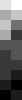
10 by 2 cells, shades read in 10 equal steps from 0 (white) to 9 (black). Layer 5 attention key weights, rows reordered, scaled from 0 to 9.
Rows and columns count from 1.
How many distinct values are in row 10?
2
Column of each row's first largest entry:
1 1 2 2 1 1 1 2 2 1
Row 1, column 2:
0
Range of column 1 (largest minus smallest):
8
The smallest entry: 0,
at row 1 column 2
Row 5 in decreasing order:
6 6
